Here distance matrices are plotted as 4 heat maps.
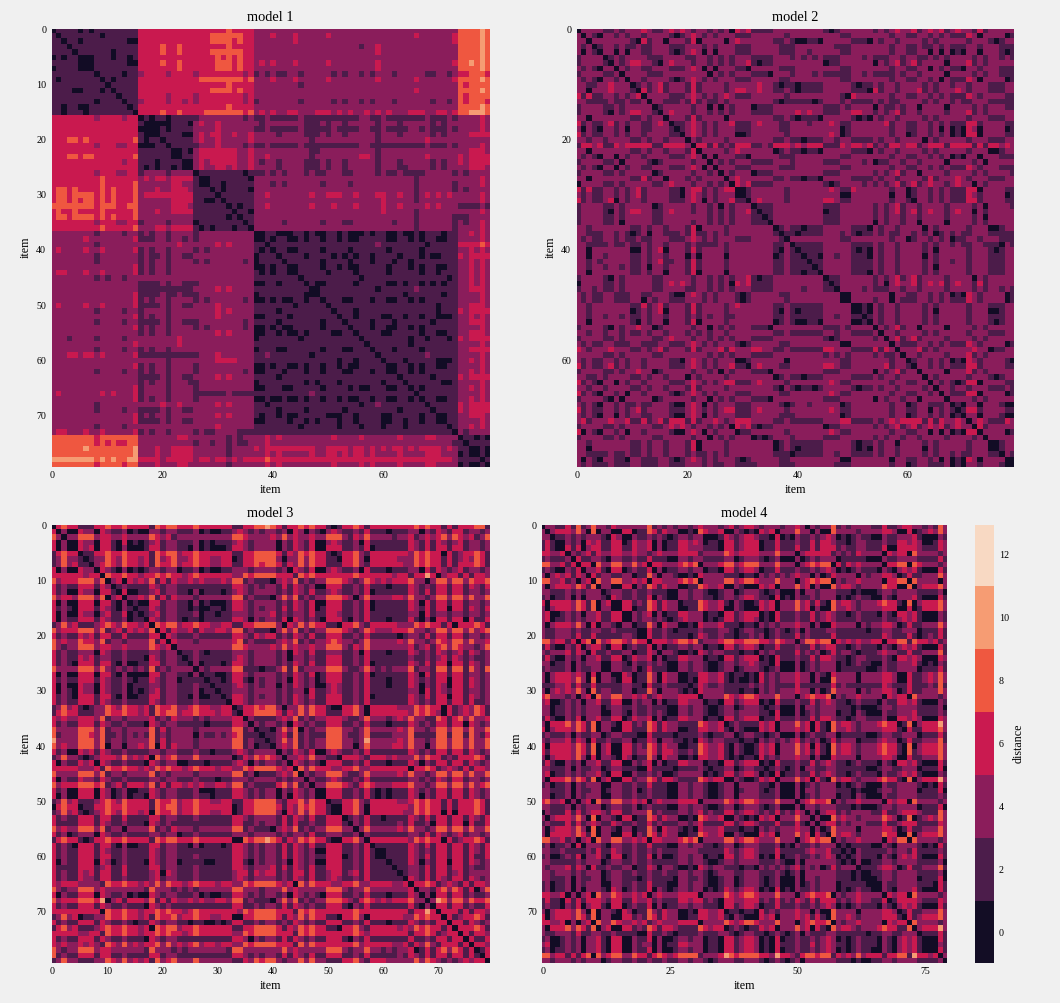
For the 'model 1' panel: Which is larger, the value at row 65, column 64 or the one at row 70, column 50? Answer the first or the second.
the first
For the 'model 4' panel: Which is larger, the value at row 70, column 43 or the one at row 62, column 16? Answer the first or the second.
the first
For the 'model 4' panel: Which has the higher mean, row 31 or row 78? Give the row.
78
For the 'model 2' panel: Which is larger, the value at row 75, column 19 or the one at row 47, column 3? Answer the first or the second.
the first
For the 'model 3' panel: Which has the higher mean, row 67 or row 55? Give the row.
55
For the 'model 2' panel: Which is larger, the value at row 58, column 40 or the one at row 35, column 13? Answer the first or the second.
the second
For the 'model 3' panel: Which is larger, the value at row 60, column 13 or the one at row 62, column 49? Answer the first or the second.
the first
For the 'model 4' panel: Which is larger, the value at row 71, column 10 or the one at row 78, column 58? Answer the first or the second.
the first
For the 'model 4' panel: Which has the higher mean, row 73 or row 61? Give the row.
73
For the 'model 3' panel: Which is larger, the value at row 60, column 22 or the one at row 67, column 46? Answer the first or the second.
the first
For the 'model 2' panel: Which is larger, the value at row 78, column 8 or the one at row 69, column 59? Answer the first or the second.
the second
